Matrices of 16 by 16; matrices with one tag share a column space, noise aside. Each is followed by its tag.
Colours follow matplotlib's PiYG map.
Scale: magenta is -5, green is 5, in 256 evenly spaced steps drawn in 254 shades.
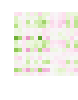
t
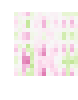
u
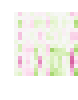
u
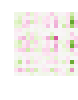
t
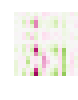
u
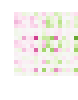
t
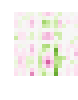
u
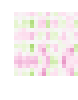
u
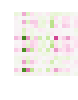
t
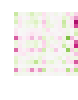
t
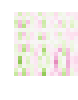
u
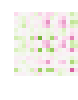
t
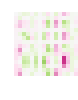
u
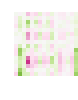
u
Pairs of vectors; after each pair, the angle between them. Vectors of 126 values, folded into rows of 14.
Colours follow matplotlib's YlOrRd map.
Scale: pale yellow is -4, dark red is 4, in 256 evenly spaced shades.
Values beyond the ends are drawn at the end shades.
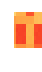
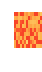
orthogonal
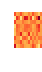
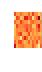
nearly parallel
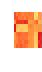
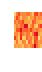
partly opposed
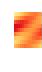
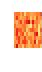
orthogonal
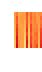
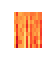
nearly parallel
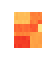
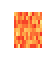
orthogonal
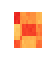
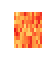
partly opposed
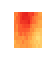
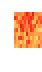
partly aligned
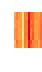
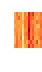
nearly parallel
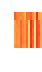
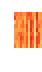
nearly parallel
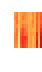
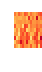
partly aligned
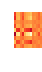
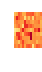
partly opposed
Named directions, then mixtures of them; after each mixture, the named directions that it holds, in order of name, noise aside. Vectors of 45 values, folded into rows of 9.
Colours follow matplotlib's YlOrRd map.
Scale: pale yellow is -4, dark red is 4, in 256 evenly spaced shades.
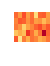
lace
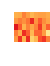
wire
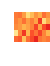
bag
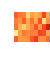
bag, lace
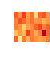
lace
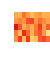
wire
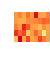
lace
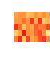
bag, wire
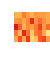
wire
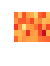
lace, wire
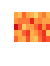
lace, wire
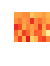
wire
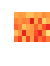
bag, wire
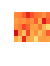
bag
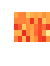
bag, wire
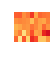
lace, wire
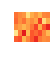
bag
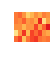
bag
